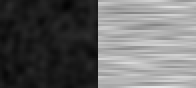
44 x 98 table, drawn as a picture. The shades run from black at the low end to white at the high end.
It is made of 1 by 2 panels. Panel 1,1: very low, blotchy, faint in contrast. Panel 1,2: high, streaked across.
